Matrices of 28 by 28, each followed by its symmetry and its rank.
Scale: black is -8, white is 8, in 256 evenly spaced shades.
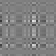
neither, rank one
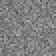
neither, full rank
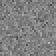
neither, full rank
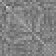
symmetric, rank five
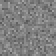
antisymmetric, full rank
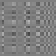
neither, rank one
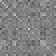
symmetric, rank five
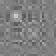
symmetric, rank three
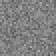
neither, full rank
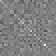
symmetric, rank five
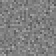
antisymmetric, full rank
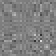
symmetric, rank three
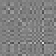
symmetric, rank three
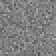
antisymmetric, full rank
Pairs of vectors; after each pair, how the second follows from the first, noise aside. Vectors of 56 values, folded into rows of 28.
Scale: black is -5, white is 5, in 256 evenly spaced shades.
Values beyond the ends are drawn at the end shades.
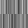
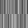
negated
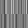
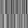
negated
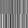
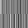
wrapped around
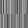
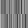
wrapped around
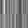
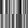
scaled up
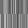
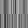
negated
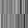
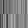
reversed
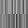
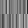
wrapped around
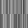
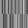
negated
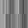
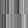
negated
